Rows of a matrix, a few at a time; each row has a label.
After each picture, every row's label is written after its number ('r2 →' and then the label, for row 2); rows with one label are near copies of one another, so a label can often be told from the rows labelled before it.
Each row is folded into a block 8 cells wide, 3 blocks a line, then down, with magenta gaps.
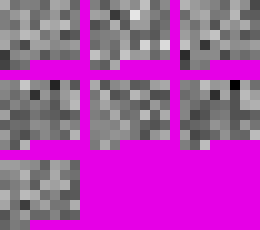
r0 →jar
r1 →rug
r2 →jar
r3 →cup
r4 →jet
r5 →cup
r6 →jar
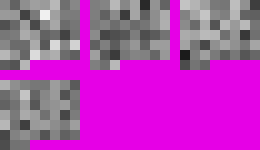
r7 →rug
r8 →cup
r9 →jar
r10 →jar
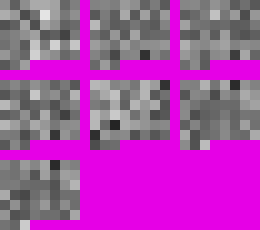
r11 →rug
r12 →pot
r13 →pot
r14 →pot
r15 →jar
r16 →cup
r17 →cup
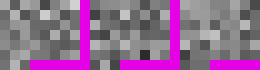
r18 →jet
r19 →pot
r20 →jar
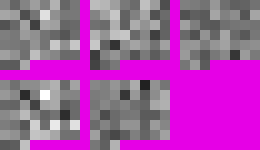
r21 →rug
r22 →jar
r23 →pot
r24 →rug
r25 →cup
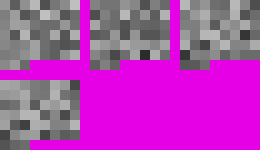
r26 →jet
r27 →pot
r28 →jar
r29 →jar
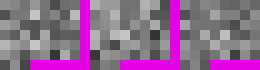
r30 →pot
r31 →jar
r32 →pot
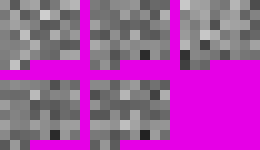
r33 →jet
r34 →pot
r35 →jar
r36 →pot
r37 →pot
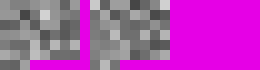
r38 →rug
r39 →jet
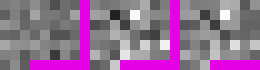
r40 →pot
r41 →rug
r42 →rug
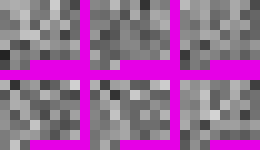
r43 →jar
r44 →cup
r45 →jar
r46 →jet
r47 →jet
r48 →jar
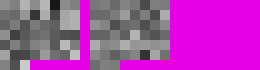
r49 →cup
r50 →pot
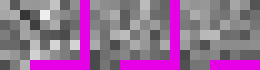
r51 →rug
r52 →jar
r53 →jar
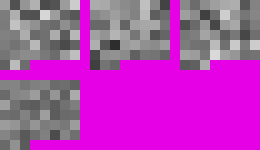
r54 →jet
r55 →jar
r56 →rug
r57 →pot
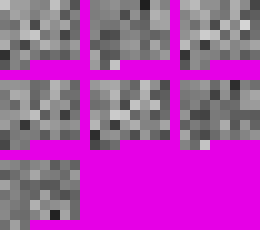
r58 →jar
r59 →cup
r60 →jar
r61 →jar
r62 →jar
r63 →cup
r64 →pot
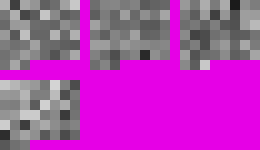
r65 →jet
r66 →pot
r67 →cup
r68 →jar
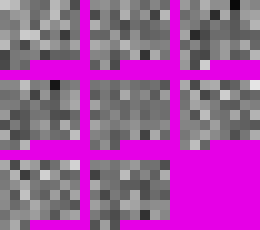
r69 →jar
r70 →pot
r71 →cup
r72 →cup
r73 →pot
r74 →jet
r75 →jet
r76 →pot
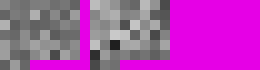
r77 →pot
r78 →jar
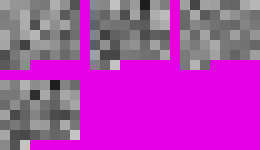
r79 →jar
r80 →cup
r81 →jet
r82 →cup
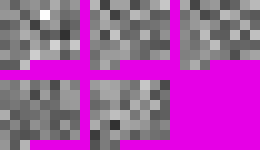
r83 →rug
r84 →jet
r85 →jet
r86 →cup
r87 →jar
